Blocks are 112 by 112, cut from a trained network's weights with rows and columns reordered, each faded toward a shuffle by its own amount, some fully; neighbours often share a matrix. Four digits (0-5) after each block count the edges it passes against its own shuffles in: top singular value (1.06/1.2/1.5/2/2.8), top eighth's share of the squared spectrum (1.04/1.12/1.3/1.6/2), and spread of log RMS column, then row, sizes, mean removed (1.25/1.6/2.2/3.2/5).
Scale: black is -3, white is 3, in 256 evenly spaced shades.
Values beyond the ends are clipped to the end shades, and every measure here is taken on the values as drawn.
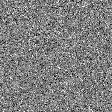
0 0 0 0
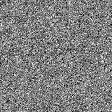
1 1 0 0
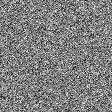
1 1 0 0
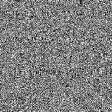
3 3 1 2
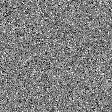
0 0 0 0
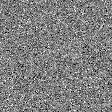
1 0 0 0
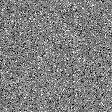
0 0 0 0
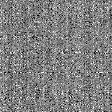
3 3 1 3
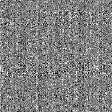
3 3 1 3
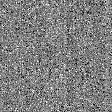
1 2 0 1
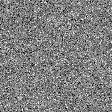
0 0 0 0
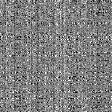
3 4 1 4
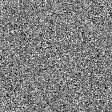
2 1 0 0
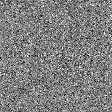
2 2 0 1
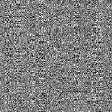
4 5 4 3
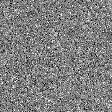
2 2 1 0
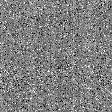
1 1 0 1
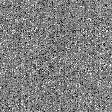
2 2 0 1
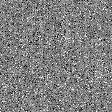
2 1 0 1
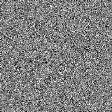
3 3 2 2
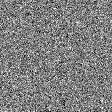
2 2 0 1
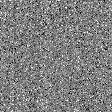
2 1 0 1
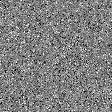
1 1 0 1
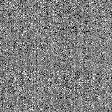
2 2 0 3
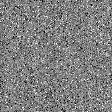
2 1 0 1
